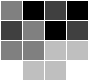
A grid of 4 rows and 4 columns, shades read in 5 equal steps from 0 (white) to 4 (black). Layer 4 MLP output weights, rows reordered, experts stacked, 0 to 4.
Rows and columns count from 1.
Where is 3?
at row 1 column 3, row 2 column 1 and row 2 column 4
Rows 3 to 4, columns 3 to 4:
1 1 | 1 0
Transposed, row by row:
2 3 2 0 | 4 2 2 1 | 3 4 1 1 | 4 3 1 0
